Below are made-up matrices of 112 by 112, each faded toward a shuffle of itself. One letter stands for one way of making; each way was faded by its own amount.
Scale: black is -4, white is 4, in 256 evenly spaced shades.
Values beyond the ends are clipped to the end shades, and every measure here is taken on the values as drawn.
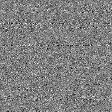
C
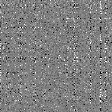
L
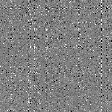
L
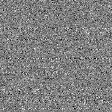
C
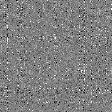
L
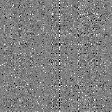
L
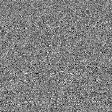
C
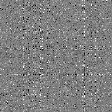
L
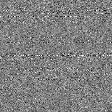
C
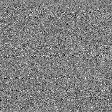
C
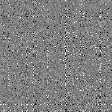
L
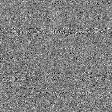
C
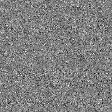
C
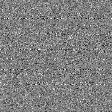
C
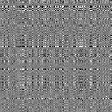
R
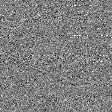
C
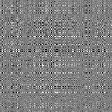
R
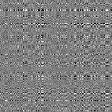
R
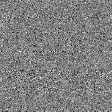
C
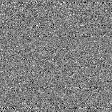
C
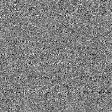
C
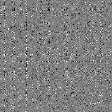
L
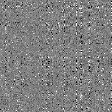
L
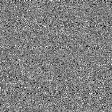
C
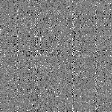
L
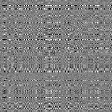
R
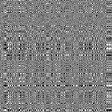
R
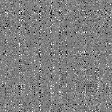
L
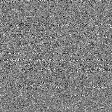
C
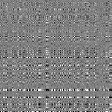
R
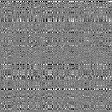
R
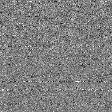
C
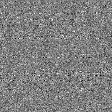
C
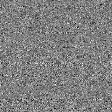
C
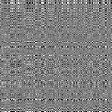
R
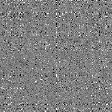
L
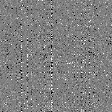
L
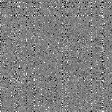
L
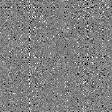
L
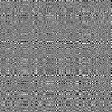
R
